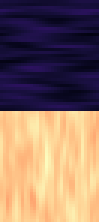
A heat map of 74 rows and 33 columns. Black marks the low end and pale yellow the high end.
The table splits into 2 rows of 1 panel. Panel 1,1: very low, streaked across, faint in contrast. Panel 2,1: very high, streaked downward, faint in contrast.
